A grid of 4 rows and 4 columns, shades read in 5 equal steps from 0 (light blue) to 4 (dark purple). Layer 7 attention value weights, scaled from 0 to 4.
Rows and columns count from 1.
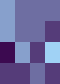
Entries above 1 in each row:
3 3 2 4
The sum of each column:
9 8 9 8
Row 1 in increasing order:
1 2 2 2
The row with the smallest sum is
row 1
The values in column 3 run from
2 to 3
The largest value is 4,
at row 3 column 1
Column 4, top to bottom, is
2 3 0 3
